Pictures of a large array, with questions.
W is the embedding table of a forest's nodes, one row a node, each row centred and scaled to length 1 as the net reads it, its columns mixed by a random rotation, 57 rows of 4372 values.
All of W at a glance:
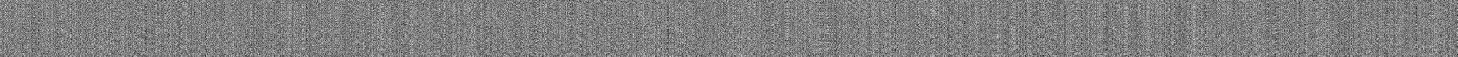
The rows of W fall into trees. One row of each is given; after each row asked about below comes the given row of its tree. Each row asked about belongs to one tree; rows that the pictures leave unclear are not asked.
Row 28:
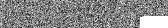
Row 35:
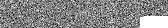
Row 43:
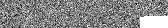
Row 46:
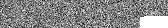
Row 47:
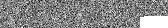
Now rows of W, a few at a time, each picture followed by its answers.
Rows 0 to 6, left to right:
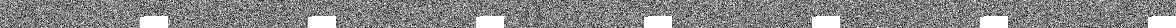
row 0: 35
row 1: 28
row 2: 46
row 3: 47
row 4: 43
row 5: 35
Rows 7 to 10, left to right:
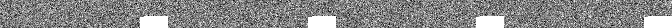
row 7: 43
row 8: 46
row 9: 35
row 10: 47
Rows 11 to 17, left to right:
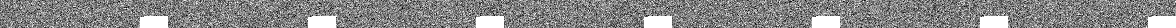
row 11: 46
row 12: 43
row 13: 35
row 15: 46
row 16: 28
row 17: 43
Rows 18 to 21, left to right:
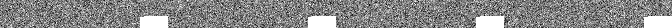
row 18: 46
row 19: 35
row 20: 43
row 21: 47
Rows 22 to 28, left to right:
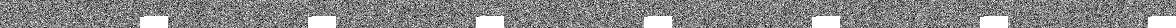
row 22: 46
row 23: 47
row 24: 28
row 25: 46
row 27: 47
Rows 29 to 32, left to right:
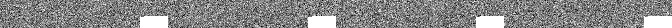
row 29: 43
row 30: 43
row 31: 43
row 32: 28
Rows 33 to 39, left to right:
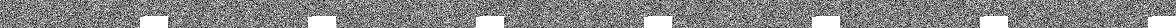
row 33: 43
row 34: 47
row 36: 47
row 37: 47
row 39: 43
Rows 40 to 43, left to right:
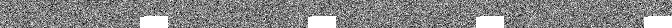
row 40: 46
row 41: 28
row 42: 43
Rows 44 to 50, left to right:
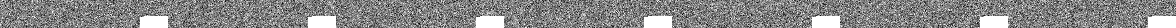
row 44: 28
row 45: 47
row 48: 43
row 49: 43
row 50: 28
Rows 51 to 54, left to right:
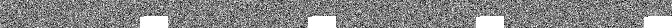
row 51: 35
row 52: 28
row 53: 46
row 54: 46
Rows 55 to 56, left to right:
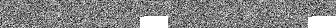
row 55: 47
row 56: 47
